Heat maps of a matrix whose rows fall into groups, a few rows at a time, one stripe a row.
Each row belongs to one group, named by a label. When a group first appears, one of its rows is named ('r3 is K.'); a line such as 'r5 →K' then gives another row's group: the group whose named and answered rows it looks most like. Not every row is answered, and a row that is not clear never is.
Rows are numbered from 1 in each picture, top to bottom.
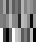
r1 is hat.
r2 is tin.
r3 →hat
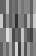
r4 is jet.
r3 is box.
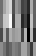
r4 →tin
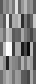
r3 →box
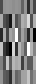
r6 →tin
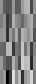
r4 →box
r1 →tin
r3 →hat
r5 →tin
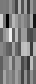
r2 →hat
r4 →tin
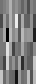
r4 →box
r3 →hat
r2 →jet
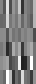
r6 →box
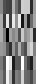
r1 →tin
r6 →box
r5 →box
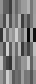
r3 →jet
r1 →tin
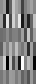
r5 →hat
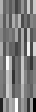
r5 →box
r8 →jet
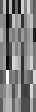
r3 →hat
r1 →hat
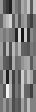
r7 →box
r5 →tin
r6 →hat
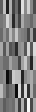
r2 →box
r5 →tin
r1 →hat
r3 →jet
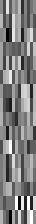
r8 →tin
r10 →hat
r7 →tin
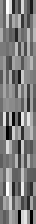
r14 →box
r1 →box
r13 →box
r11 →box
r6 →hat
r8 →jet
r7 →jet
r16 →tin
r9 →hat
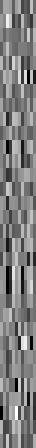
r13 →tin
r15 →hat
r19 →jet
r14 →box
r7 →box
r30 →jet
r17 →hat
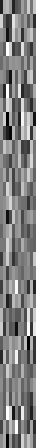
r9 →hat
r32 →hat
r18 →box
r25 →jet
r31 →jet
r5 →jet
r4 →box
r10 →tin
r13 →hat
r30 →box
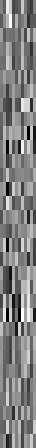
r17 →tin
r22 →hat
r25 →tin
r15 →box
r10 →jet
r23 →hat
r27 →tin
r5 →box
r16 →jet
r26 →tin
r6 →jet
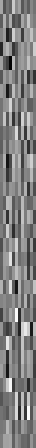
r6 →jet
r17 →box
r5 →tin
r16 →hat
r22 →jet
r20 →jet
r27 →hat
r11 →jet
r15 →box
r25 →box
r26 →hat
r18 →jet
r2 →hat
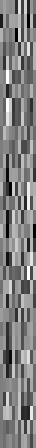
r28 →jet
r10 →jet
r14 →tin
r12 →hat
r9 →box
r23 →jet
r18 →jet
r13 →hat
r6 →box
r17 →hat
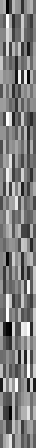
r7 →hat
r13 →box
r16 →box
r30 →tin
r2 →box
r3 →box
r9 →box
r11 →jet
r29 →tin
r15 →jet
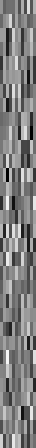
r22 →hat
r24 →tin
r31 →jet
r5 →jet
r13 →hat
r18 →jet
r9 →tin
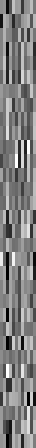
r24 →box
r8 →box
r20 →hat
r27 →box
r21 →hat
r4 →hat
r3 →jet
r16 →hat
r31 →tin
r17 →tin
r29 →jet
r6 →hat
